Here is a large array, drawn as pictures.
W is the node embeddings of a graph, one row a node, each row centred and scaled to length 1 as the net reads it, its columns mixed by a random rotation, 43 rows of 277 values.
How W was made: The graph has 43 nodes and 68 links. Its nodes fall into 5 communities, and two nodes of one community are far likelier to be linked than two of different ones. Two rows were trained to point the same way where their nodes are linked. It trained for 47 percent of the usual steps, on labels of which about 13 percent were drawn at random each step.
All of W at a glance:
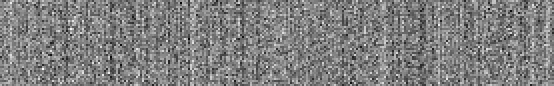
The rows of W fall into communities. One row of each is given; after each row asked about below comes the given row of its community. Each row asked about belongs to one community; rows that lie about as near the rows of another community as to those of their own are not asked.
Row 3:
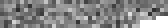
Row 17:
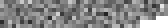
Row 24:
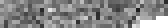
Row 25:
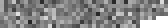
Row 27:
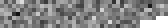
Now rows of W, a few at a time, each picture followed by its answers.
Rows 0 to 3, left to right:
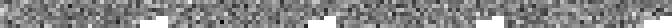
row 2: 25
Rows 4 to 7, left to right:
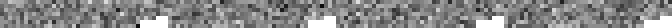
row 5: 24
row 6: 27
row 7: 24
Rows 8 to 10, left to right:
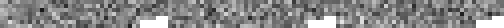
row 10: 17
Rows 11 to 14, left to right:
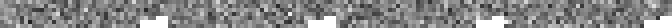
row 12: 25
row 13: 17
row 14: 17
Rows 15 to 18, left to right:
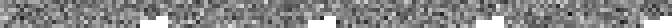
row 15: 17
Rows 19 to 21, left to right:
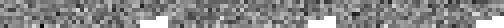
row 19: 25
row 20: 3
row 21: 3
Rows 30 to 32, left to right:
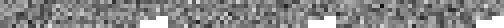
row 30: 3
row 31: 17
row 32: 17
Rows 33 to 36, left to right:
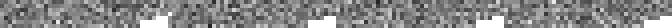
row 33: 24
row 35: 25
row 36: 25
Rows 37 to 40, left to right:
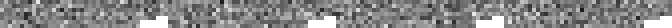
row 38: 3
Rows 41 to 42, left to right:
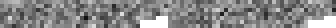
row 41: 17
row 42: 24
